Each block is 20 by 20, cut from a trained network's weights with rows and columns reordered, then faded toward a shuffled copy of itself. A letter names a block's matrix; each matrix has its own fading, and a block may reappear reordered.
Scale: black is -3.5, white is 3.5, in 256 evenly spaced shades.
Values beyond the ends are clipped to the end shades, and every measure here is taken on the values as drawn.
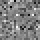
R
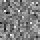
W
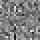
W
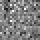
R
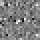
R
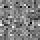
R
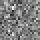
W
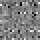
R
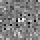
R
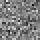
W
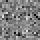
R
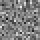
W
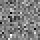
W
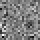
W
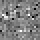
R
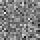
W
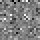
R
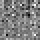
R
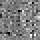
R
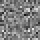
W
